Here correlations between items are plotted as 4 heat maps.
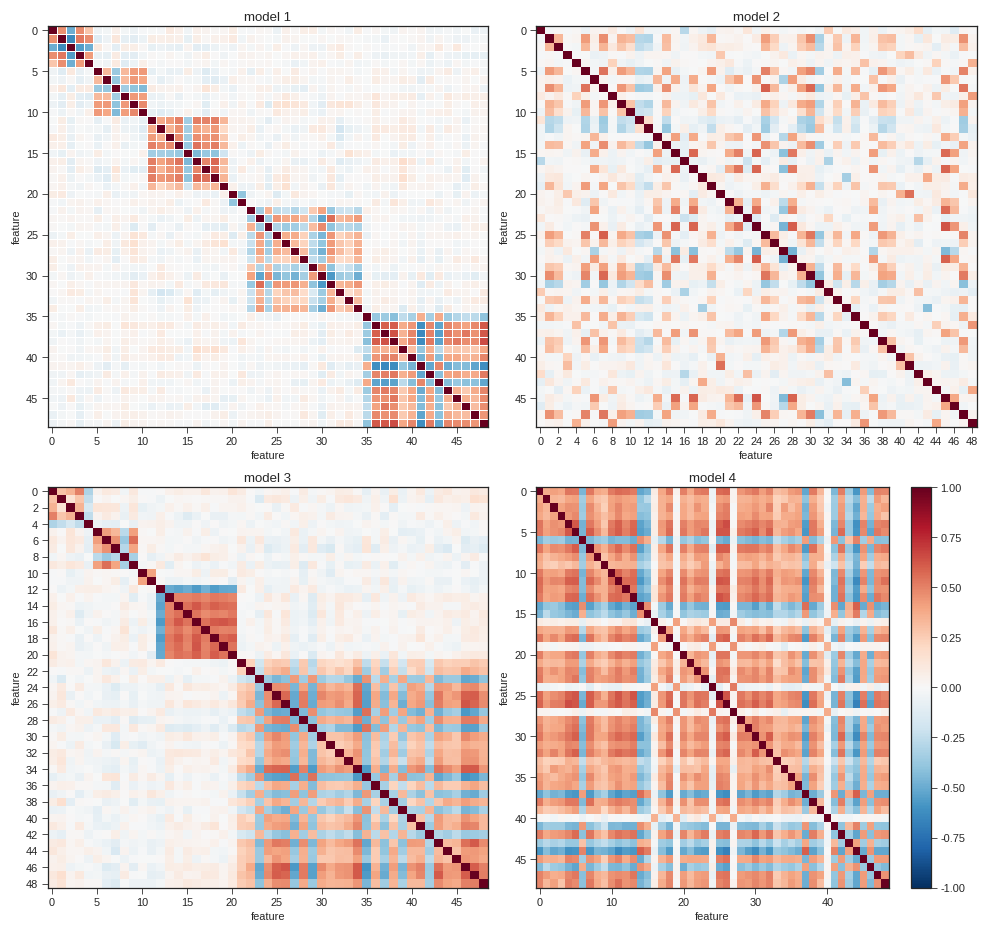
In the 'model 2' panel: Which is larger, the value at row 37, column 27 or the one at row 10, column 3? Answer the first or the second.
the second
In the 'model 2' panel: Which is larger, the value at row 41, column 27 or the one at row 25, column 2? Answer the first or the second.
the second
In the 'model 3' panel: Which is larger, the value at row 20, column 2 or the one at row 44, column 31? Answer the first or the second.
the second
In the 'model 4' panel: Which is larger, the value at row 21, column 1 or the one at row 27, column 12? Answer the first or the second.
the first
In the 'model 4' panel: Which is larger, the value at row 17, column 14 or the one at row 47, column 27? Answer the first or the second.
the second
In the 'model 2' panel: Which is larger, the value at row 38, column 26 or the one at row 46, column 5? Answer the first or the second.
the first
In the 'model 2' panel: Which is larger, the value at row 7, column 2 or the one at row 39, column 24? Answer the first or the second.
the first
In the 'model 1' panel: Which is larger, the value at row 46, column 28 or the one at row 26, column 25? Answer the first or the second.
the second
